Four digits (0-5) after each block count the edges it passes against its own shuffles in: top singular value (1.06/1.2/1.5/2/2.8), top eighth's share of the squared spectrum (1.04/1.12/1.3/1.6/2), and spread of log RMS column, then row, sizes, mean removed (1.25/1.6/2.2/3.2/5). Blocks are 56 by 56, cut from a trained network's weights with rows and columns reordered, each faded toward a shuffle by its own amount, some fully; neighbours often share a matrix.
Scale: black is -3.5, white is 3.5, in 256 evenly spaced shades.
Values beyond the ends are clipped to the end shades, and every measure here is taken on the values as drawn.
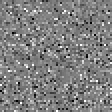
2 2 0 2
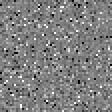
1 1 0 0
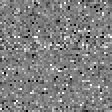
2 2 0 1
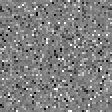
0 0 0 0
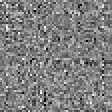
3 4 2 2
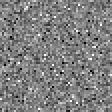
0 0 0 0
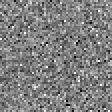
0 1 0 0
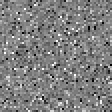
1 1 0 1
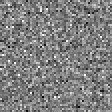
0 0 0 0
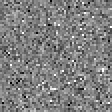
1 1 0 0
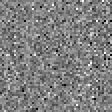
2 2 1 1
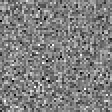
0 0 0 0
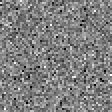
1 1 0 0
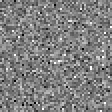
0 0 0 0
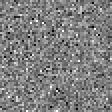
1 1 0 0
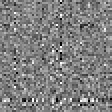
4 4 2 2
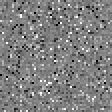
0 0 0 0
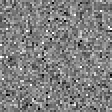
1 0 0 0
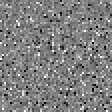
0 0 0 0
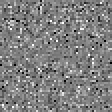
2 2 0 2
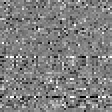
4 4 0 3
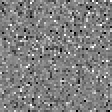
1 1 0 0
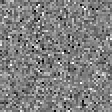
1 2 1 0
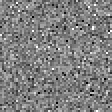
1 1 0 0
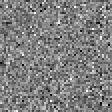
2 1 1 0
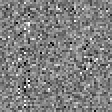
2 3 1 1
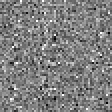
3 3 1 1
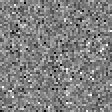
2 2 0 0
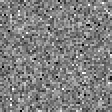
1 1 0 0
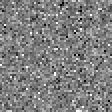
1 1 0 0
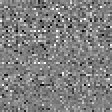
3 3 0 3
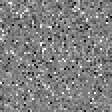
1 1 0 0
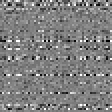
4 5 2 4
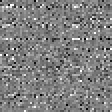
3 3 0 3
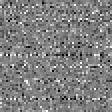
4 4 0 3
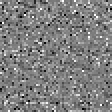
2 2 0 1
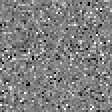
2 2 0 1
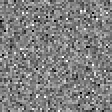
1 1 0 0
